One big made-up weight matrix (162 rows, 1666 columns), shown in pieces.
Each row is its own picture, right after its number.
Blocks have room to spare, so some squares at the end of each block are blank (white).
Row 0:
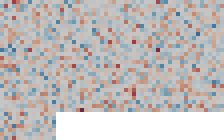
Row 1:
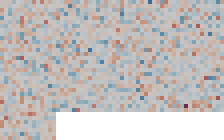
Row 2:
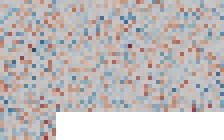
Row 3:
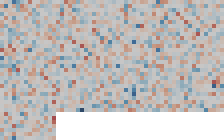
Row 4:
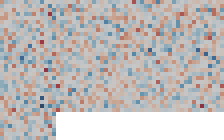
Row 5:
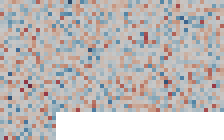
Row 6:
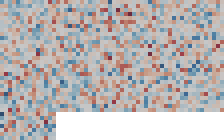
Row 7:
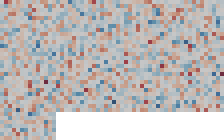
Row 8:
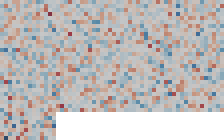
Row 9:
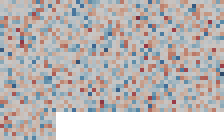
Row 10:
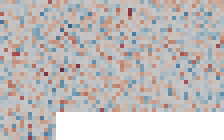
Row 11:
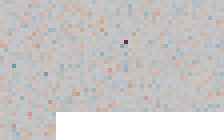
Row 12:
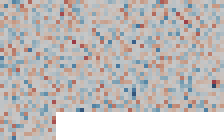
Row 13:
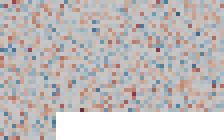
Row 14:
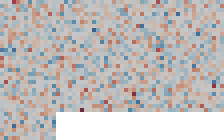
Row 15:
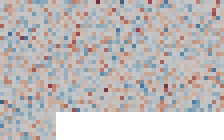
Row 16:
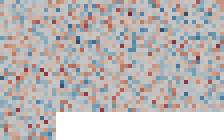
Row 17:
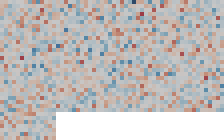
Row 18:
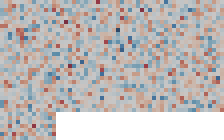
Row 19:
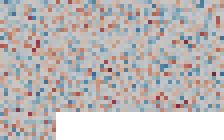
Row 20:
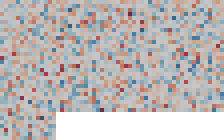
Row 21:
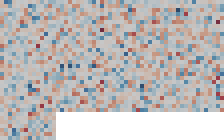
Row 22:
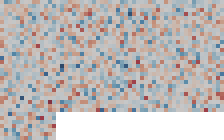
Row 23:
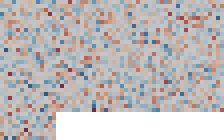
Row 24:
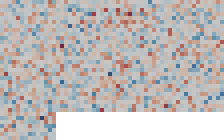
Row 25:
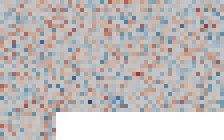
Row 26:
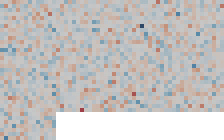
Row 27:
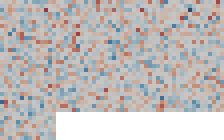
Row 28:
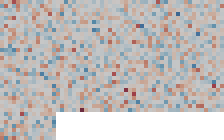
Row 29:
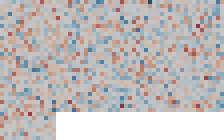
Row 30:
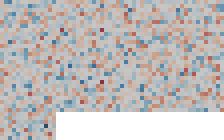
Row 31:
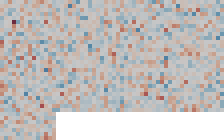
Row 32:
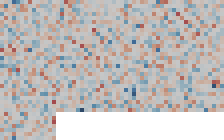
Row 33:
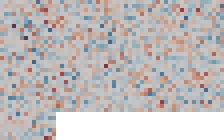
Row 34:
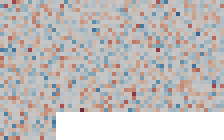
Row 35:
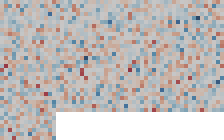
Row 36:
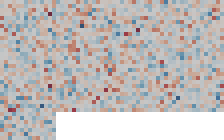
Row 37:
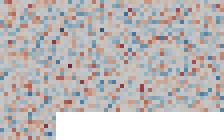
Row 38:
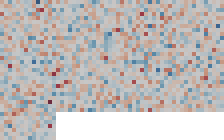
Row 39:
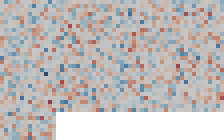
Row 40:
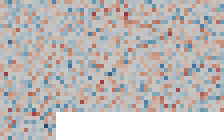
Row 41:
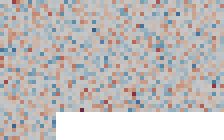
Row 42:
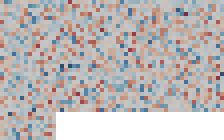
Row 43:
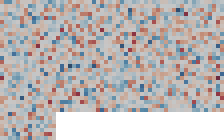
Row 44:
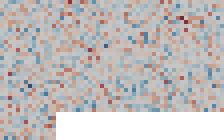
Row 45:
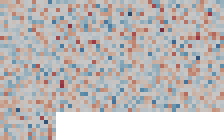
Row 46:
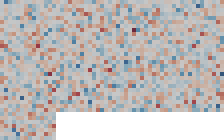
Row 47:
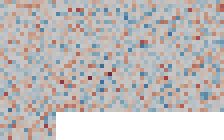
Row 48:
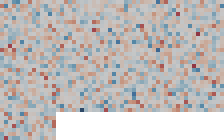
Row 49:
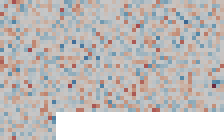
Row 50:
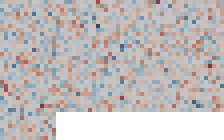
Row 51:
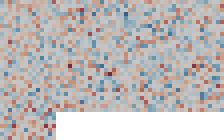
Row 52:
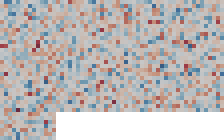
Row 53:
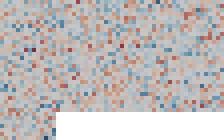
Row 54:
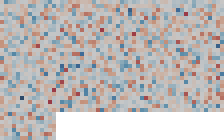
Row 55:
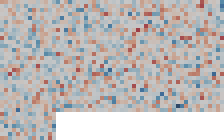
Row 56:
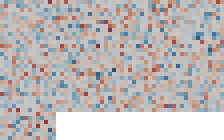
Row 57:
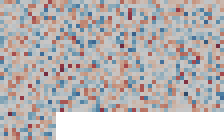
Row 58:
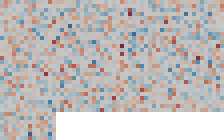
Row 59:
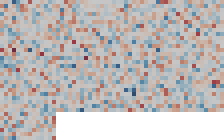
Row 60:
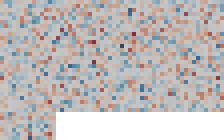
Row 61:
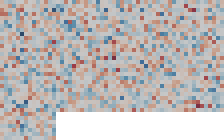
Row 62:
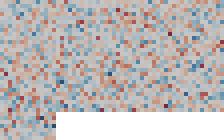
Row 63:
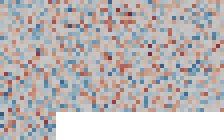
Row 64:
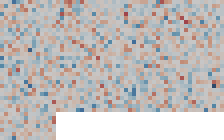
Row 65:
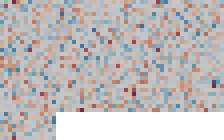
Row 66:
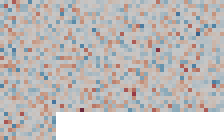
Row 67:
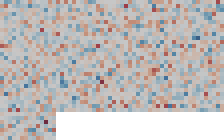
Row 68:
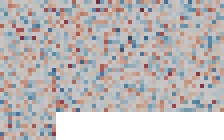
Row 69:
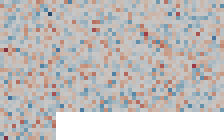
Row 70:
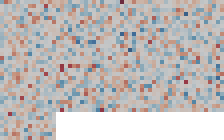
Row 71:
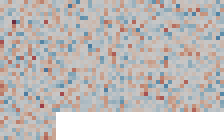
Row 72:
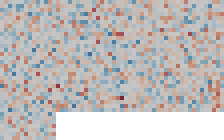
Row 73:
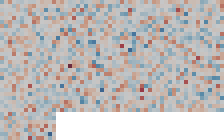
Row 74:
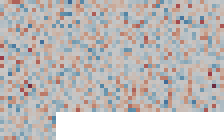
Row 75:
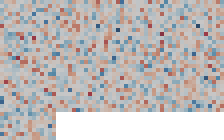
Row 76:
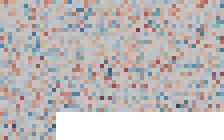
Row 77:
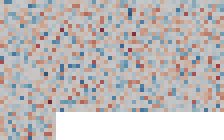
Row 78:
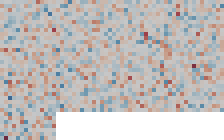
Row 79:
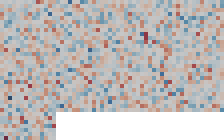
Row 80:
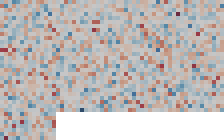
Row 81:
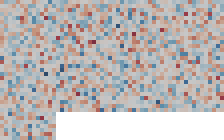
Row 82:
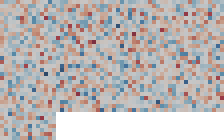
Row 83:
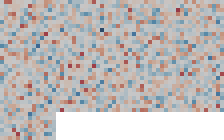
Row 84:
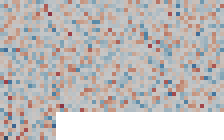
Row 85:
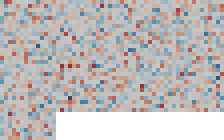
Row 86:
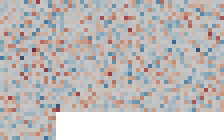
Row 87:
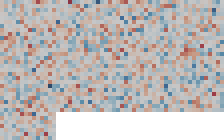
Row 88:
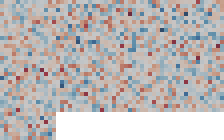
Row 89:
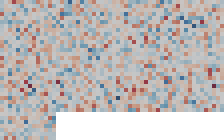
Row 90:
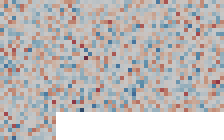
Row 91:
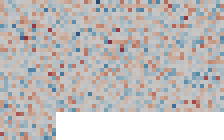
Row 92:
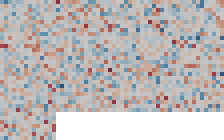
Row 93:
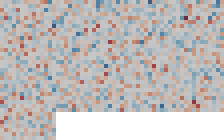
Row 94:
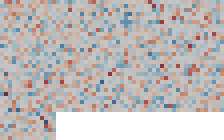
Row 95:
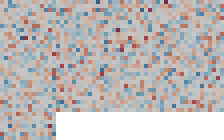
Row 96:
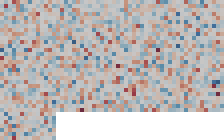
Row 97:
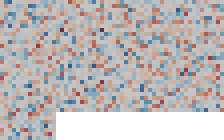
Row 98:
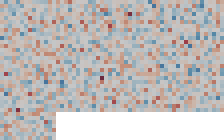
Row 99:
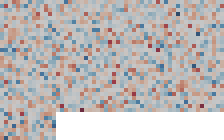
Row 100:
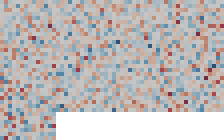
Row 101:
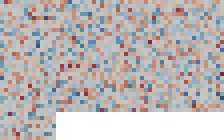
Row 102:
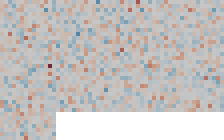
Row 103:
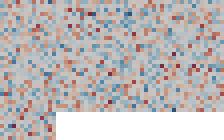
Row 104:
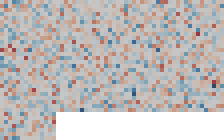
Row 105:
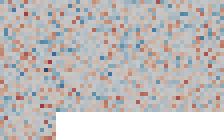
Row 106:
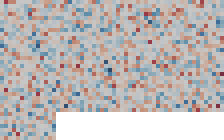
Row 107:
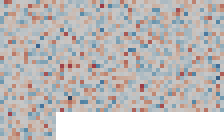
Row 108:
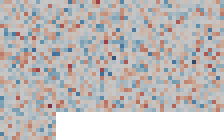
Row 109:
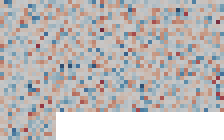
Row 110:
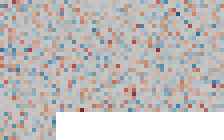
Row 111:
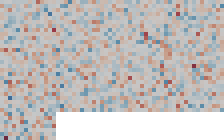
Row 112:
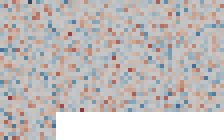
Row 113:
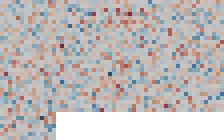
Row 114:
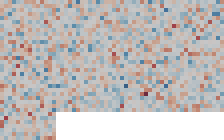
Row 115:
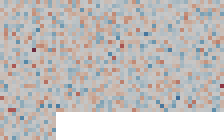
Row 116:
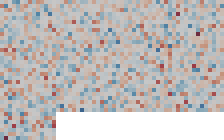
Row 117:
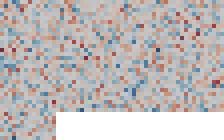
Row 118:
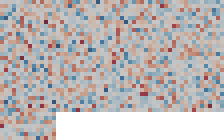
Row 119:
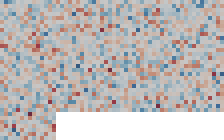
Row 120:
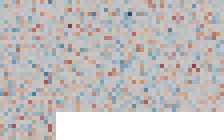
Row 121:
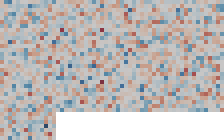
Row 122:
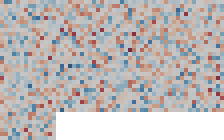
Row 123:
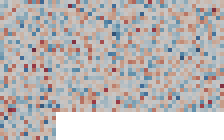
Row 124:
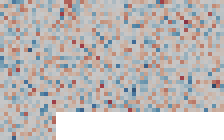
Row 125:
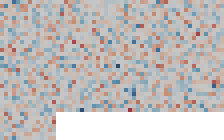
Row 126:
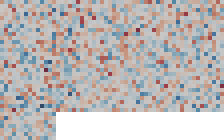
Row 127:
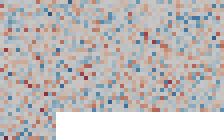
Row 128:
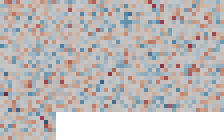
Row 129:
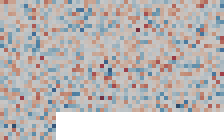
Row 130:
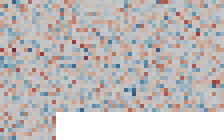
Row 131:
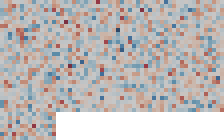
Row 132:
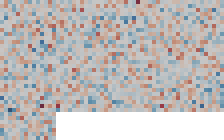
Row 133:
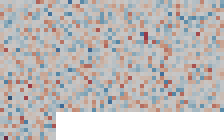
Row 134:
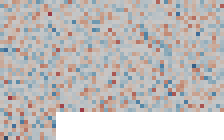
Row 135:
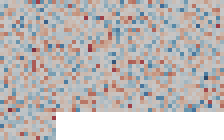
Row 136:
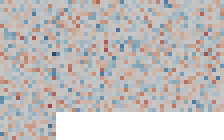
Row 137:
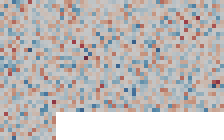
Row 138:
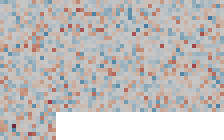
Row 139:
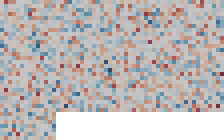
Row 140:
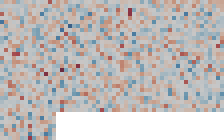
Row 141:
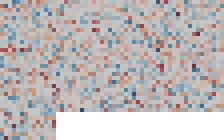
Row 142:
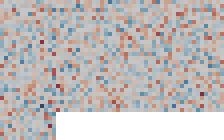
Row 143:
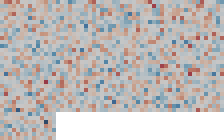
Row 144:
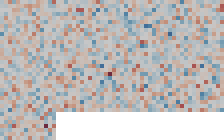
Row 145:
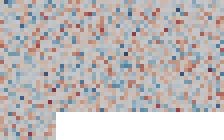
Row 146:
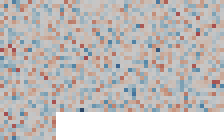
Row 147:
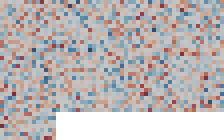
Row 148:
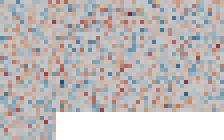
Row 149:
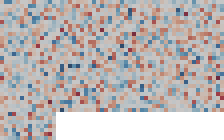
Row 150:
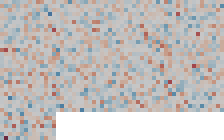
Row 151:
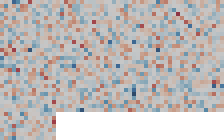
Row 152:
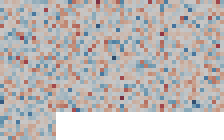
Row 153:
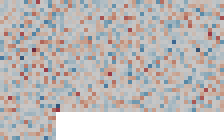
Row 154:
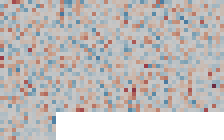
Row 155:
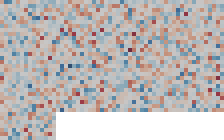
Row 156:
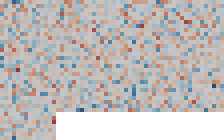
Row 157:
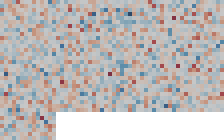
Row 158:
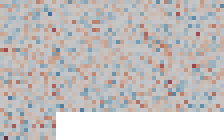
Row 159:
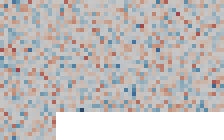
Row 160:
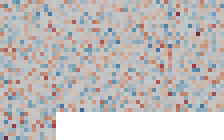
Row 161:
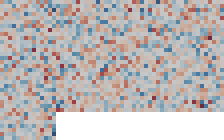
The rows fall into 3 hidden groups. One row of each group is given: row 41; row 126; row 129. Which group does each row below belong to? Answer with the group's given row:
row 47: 129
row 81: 129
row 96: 41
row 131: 126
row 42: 129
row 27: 126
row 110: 41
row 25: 126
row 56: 129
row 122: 129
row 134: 41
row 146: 41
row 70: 129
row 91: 126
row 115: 126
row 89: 41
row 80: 41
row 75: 126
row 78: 41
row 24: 129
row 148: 129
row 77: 129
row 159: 41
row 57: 129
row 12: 41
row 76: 129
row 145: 129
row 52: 129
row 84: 41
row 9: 126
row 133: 41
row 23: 41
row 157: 129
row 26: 41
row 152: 126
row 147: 126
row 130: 41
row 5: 41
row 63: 129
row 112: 41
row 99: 41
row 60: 129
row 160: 41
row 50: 126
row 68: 126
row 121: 129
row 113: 129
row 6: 129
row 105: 126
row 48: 41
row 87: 126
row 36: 126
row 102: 126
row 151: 41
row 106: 129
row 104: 41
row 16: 129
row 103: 129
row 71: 126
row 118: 126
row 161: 126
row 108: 126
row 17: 126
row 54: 129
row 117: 41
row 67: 129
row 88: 129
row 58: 129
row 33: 126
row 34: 41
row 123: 126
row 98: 129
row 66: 41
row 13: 41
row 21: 129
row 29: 126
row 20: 129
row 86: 126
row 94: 129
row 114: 126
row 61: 126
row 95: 126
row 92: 129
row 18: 126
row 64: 41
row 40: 129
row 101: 129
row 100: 41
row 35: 41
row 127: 41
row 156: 41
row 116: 41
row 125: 41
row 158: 41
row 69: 41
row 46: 129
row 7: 129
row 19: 129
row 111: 41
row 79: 41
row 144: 129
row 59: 41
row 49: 41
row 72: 126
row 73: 129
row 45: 129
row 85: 129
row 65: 41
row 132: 126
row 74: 41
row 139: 129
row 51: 129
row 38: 126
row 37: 129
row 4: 126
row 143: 129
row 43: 129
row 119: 129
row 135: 126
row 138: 129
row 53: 126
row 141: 41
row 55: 129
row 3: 41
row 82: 129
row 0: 41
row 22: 129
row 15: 126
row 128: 129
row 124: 41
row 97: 129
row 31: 126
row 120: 129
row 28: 41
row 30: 129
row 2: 126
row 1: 126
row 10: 129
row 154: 41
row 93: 126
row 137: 41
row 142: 126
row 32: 41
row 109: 129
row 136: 126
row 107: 129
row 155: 129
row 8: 41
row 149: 129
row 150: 41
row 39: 129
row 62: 129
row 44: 41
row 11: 129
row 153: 126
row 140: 129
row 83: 129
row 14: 41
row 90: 41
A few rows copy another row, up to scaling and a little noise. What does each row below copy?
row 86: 153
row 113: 24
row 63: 6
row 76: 129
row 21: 109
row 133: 79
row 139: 106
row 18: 131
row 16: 88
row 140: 10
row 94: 128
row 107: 85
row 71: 31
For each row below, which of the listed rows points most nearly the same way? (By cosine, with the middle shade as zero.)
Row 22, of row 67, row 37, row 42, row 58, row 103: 42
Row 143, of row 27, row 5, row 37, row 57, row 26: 37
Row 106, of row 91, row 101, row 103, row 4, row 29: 101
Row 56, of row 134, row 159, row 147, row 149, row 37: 37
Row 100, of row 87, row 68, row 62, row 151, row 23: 151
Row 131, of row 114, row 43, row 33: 33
